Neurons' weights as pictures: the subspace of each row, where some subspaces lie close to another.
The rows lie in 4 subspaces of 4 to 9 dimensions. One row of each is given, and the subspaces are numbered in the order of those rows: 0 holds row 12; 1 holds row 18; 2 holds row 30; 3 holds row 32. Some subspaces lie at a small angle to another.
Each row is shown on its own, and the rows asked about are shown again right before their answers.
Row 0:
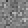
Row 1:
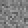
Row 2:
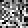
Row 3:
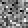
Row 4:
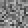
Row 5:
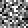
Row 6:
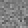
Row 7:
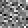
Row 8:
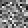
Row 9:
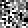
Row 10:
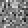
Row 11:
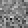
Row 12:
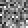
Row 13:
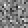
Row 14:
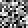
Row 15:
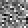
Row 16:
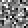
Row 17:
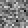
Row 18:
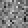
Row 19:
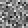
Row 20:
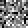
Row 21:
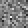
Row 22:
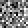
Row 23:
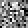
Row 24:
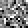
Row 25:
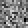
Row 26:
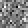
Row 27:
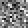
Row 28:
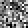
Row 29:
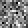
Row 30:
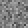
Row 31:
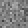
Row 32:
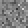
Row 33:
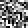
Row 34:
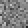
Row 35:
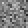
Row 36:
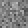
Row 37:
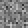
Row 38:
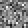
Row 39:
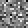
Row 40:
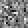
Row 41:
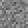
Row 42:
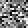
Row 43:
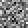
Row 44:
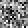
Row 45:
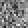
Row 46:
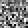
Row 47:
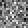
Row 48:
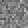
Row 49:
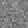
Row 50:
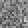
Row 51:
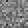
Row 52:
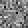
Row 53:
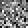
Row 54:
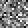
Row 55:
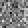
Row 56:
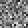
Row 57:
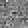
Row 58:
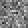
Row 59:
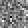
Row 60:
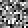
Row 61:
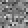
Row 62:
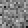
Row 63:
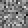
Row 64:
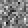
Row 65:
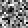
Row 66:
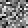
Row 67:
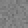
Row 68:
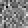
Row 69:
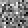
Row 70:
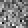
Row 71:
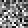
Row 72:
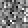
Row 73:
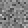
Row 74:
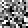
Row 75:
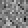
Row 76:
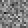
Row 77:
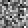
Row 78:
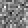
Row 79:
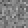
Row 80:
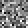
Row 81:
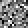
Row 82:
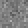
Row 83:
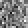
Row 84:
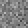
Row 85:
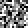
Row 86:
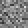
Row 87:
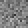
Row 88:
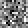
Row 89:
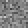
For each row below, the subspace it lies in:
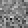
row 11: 3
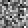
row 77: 2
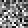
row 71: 3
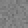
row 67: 3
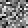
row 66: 2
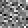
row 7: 3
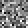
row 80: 3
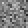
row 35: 0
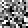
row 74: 3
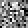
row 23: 1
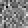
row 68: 0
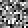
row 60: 2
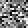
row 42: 1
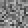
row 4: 3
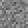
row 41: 2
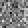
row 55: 1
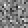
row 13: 2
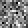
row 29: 1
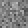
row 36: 1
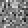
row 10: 0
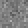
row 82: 3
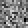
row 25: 1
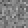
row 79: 2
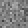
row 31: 1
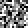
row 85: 2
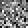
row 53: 3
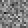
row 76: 3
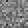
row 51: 0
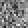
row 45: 3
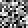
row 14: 3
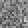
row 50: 3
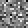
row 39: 0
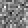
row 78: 2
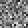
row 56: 2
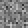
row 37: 2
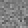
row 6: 3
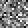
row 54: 1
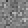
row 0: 0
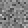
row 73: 3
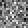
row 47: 2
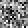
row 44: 2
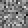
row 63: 0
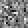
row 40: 0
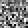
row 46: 1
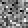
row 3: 0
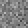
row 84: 1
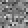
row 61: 0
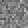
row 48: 2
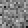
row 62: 0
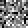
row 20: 0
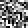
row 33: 2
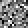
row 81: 3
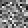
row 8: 3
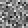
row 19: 2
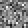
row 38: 2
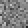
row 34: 0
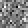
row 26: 2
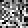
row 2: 3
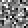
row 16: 2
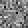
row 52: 0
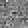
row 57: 0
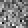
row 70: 3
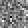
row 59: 1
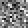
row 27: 0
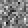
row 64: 0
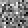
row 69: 3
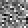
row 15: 3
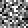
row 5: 3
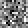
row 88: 1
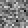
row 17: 0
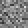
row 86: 3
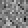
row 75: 3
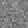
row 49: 0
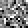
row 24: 3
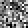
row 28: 2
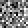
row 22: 1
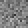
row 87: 3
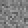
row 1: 1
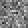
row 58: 1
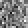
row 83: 3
